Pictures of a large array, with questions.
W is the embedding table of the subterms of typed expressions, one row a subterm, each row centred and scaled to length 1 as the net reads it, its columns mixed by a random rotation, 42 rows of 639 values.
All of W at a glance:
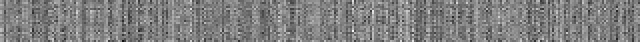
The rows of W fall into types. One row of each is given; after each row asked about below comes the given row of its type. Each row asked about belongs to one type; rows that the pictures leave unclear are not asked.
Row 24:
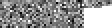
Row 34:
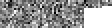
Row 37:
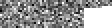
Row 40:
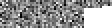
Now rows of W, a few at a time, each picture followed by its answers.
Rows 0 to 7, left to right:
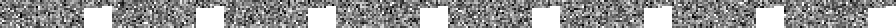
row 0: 40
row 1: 34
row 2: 40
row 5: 34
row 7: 37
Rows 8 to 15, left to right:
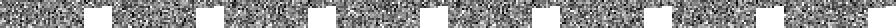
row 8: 40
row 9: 24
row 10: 34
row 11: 37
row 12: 34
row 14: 40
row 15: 37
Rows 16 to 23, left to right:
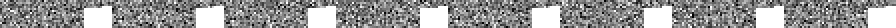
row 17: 37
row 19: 40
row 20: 37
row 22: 40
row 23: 37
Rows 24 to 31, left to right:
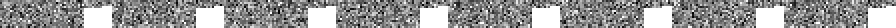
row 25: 40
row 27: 34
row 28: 34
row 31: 34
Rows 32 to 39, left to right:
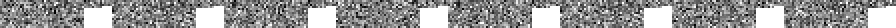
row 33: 37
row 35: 24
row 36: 34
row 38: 34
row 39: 37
